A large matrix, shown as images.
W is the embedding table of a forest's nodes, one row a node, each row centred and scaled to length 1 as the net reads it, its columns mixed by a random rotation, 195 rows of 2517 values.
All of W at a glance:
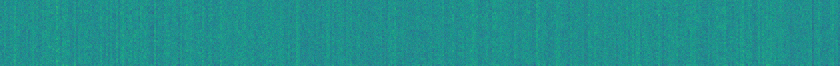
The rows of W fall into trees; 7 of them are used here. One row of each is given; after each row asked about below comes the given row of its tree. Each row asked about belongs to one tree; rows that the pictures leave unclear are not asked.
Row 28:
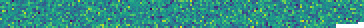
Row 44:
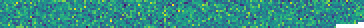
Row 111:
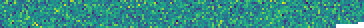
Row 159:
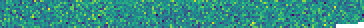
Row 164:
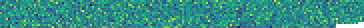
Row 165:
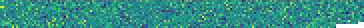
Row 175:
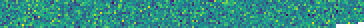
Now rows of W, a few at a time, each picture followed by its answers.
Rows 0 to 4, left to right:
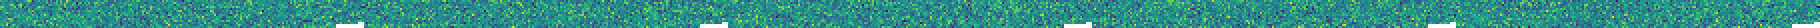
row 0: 165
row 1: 44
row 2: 111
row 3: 159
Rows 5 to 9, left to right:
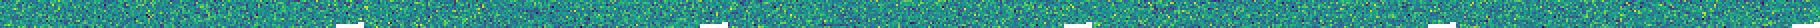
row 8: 165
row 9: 44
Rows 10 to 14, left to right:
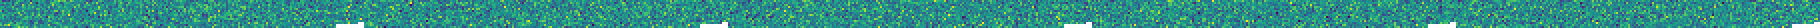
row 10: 44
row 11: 165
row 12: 159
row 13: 159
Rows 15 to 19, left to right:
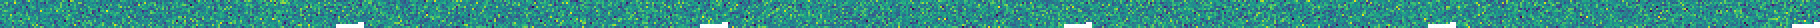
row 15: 111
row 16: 111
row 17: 159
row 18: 164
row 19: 165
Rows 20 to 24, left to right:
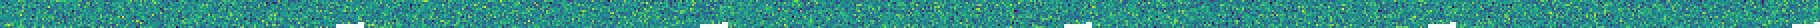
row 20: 44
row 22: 165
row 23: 165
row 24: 44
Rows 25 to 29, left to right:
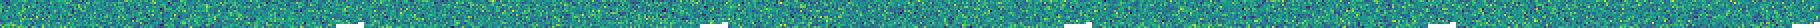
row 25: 44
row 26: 44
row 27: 165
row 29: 164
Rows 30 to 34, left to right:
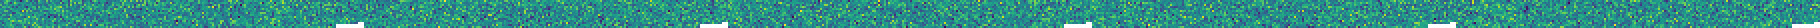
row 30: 111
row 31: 159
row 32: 165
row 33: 165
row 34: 175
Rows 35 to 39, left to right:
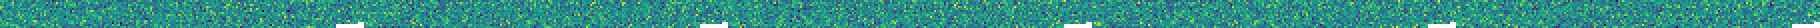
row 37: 165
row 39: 165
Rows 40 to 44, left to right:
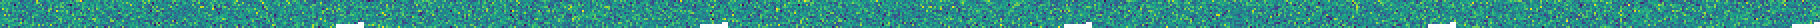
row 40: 159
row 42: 159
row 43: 159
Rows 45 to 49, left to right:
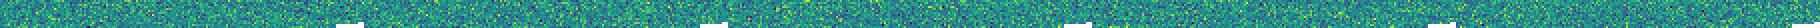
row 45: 44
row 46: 111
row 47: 159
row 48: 44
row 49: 159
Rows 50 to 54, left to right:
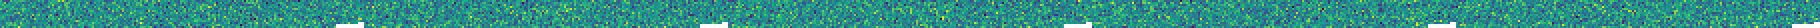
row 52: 44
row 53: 165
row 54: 44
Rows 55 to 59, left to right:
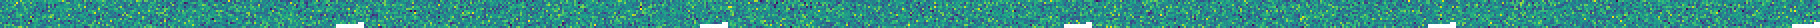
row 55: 44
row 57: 165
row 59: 165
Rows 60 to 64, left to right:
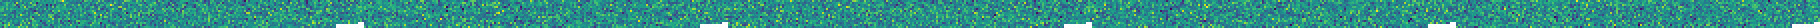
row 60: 44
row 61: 175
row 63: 28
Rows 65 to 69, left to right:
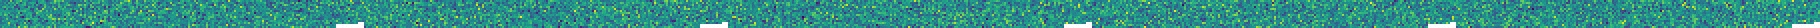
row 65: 44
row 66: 165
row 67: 28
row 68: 164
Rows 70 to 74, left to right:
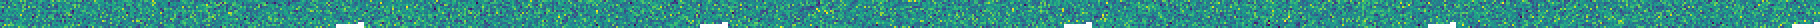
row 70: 44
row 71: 175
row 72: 28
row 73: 111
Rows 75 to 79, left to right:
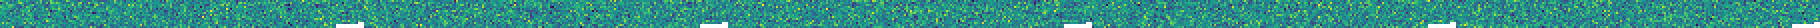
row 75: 165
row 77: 44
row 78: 165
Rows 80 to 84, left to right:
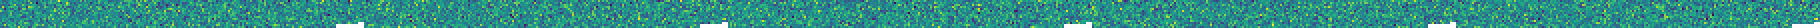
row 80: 44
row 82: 165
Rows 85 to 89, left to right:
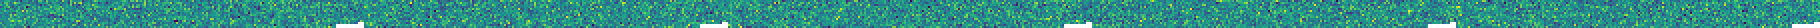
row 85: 111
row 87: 165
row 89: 165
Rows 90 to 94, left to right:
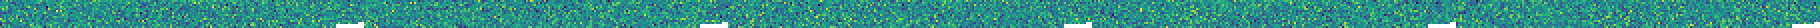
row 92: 164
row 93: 159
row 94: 159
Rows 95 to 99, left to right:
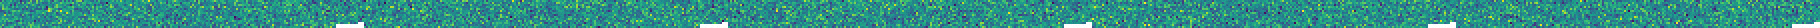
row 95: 159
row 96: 159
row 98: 165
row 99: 111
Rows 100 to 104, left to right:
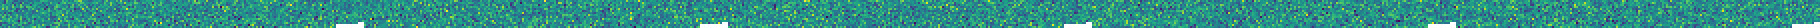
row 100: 159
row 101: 164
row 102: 159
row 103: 165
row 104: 175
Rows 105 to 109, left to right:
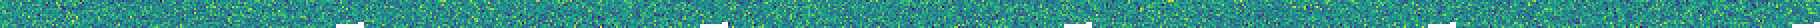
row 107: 159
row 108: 159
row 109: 28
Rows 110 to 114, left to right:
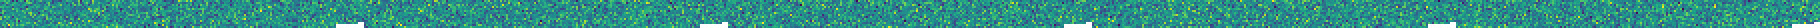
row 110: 28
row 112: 111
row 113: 159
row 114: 44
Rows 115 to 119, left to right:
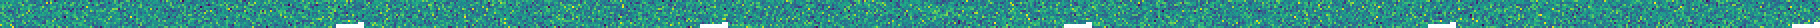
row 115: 165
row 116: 44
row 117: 44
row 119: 159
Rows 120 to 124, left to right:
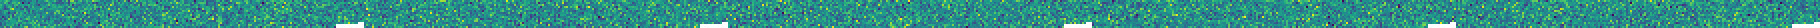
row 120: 111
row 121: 159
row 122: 164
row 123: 159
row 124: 159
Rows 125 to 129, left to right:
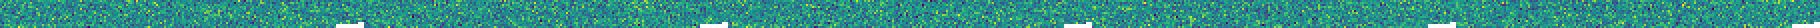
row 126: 111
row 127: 44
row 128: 165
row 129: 165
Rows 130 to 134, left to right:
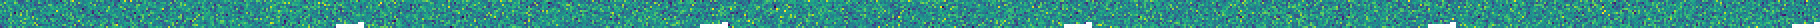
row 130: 111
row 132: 159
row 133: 44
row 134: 44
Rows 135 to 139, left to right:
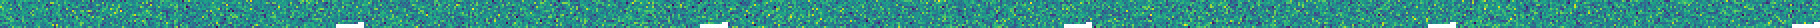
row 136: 111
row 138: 175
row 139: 175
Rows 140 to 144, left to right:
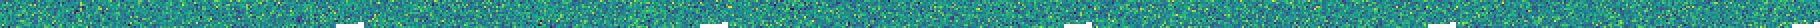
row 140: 164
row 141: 111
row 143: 159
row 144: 165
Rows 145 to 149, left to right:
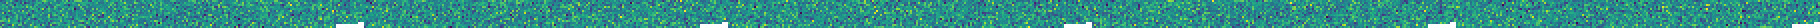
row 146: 44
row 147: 44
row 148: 159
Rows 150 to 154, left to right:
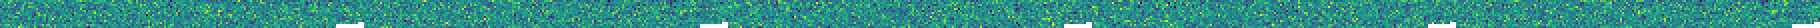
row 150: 44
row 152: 165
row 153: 165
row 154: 44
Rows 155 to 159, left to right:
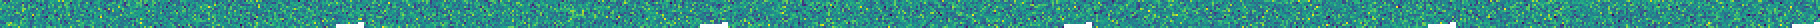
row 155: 44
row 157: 175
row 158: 159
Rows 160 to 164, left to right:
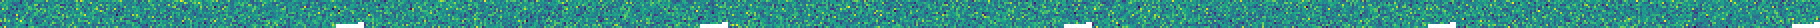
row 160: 159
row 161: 159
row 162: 44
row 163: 159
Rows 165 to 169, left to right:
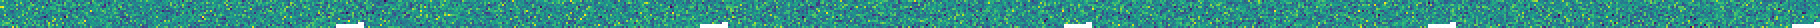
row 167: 28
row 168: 175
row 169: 159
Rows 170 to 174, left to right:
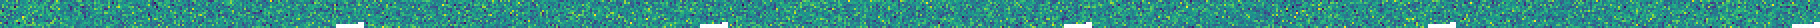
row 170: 175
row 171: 44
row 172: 159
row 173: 165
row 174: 111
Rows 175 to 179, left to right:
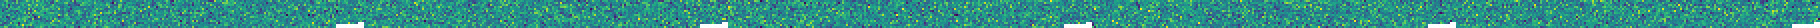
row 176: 44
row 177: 165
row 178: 159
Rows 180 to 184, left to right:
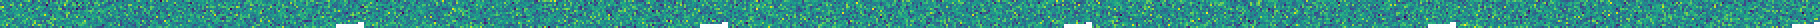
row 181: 28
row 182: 175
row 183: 175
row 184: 44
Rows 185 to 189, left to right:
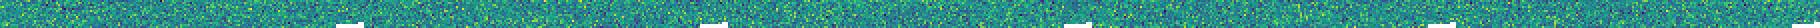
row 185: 165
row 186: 164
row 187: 159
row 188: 44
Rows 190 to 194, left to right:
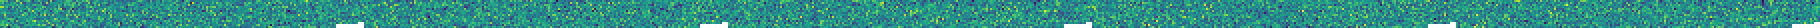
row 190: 165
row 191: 165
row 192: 44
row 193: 165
